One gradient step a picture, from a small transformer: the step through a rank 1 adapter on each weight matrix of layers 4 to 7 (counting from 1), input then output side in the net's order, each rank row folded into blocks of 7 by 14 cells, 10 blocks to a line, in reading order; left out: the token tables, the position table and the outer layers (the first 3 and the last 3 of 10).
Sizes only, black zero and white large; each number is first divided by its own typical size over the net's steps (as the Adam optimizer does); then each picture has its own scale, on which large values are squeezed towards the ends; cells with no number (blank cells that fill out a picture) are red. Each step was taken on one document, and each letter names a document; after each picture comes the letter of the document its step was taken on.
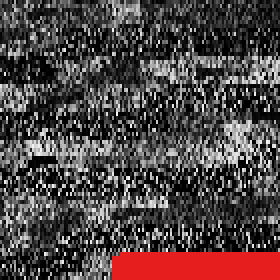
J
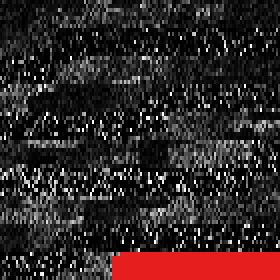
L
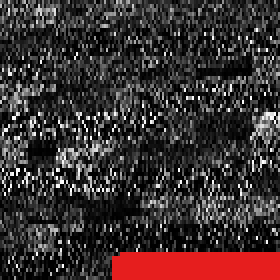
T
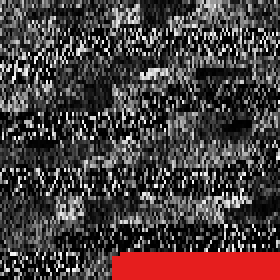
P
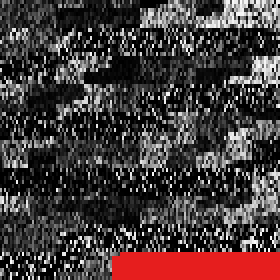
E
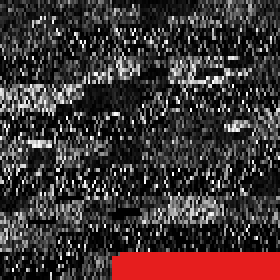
T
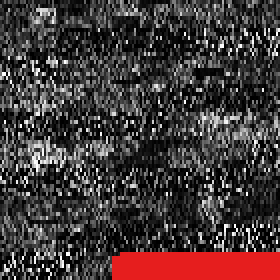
J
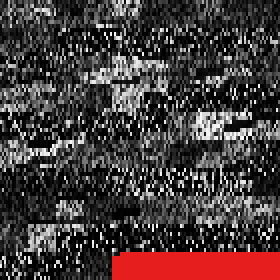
P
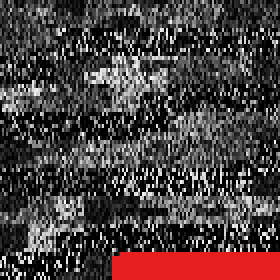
P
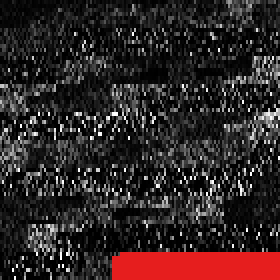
T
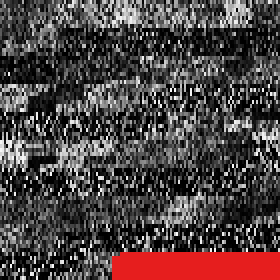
J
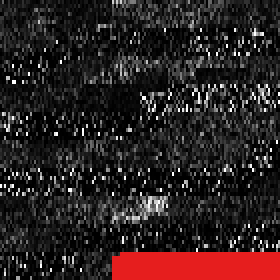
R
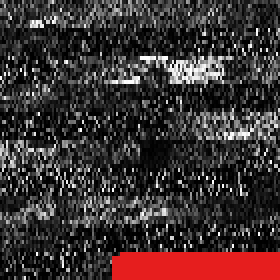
J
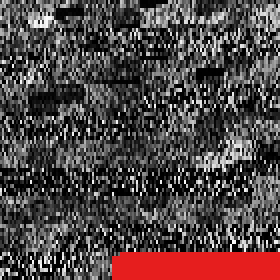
E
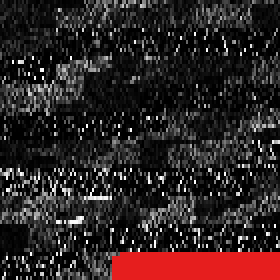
L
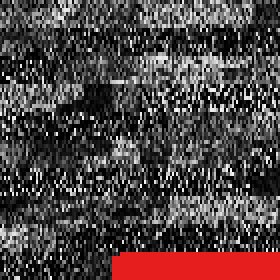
P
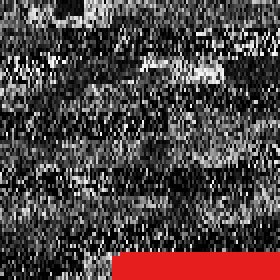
J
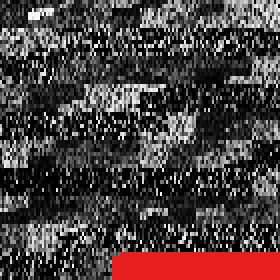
E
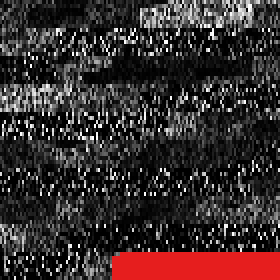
T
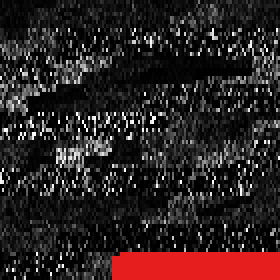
T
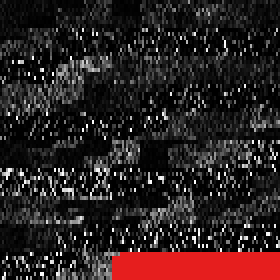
L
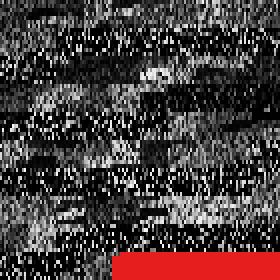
P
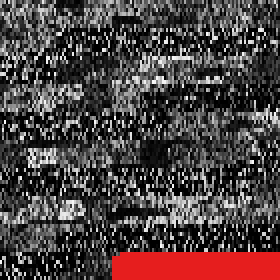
P
